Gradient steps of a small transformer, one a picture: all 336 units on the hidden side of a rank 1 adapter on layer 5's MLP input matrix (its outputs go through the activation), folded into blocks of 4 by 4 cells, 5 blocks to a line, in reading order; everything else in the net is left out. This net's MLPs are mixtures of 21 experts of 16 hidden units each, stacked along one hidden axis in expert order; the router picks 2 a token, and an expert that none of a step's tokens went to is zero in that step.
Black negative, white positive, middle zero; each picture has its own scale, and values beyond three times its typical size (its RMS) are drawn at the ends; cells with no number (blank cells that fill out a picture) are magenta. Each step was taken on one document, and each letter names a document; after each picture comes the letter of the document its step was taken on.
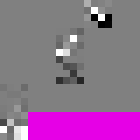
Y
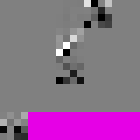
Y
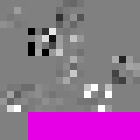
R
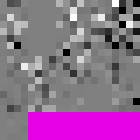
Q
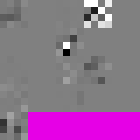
Y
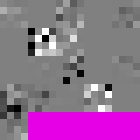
R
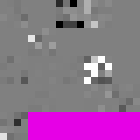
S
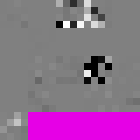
S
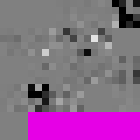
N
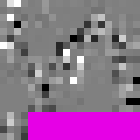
Q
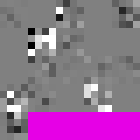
R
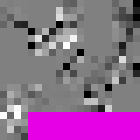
R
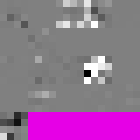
S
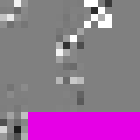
Y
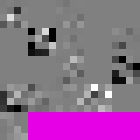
R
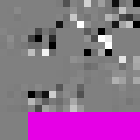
N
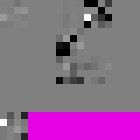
Y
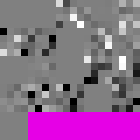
N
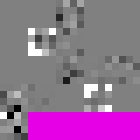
R
